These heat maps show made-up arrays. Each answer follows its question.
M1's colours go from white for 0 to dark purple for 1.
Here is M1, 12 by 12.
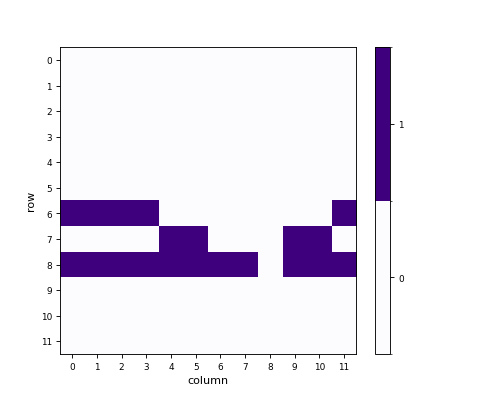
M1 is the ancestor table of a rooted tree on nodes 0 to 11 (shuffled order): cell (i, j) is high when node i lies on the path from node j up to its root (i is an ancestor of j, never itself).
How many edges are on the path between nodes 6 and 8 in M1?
1
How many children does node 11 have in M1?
0
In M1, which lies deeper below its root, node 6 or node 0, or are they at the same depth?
node 0
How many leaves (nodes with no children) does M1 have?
9
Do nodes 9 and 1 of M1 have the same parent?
no
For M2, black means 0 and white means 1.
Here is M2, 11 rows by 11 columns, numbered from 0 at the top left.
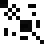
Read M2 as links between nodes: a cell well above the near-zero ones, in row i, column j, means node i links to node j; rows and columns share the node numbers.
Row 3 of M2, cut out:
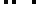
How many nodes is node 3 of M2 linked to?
8
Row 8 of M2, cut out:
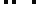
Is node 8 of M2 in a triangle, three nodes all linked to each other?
yes
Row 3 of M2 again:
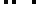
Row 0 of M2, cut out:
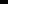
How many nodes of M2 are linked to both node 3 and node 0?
7
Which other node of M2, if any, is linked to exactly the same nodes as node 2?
node 4
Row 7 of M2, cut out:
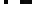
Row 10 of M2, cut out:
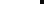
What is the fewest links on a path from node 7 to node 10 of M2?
1
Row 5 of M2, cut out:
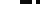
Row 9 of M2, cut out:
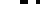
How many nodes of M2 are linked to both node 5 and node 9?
7
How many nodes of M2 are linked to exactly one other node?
0
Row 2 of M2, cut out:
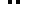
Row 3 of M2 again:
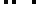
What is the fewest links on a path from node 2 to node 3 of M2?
1
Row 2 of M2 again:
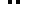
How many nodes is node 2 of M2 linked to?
9
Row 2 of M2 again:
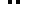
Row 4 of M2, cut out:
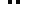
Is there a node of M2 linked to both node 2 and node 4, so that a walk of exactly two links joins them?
yes
